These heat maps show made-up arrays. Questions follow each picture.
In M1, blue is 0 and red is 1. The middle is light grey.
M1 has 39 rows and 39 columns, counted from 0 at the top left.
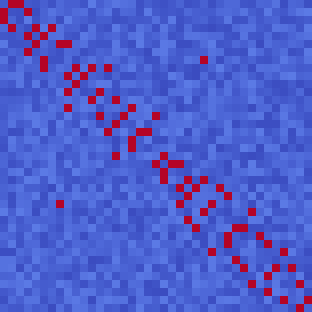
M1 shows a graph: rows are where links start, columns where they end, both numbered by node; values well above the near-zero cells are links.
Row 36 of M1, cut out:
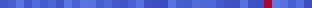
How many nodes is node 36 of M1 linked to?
1
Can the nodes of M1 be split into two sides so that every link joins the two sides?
yes
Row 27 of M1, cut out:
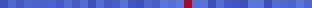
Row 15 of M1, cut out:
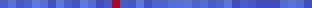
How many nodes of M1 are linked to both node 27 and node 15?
0
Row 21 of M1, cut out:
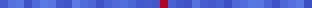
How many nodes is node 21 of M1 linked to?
1
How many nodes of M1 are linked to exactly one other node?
12
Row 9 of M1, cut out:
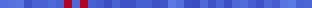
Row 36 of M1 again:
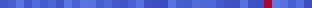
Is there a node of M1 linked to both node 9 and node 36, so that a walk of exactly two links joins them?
no
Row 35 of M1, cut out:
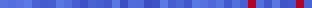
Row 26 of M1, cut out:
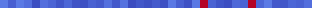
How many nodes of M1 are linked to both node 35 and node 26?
1
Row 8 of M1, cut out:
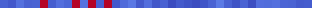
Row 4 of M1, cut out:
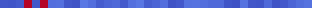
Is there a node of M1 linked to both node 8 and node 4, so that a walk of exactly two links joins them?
yes
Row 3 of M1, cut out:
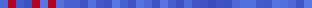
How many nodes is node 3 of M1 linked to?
3
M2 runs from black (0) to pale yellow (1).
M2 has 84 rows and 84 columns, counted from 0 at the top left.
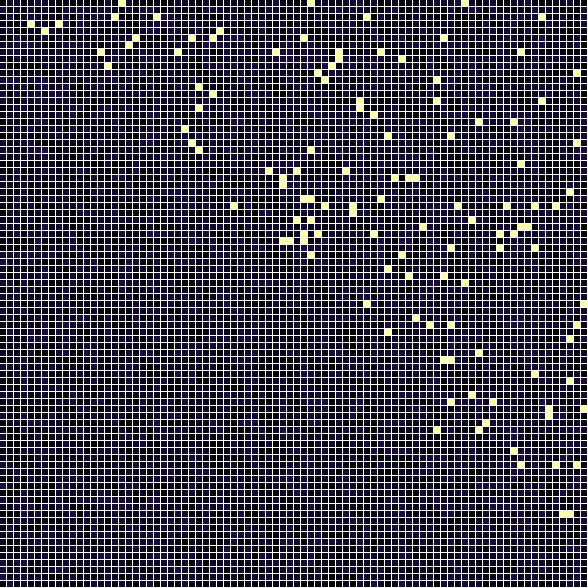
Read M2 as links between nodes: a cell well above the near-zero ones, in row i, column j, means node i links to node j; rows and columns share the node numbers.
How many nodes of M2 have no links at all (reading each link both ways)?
2
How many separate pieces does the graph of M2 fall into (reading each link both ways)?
3
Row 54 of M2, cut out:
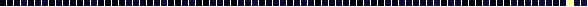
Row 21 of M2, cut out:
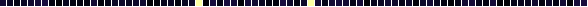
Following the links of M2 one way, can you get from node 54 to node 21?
no
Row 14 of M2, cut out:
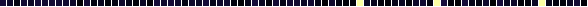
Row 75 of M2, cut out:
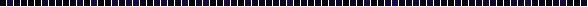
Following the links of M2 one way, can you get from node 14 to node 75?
no
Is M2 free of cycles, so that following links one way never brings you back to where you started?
yes
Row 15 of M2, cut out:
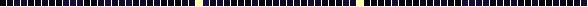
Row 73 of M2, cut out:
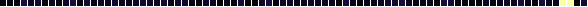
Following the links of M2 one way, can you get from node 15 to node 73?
yes
